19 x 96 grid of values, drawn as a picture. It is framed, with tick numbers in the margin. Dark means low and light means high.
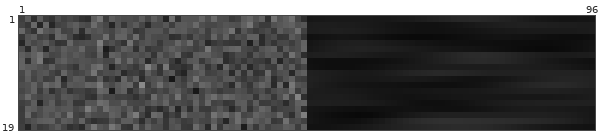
The table splits into one row of 2 panels. Panel 1,1: low, fine-grained. Panel 1,2: very low, streaked across, faint in contrast.
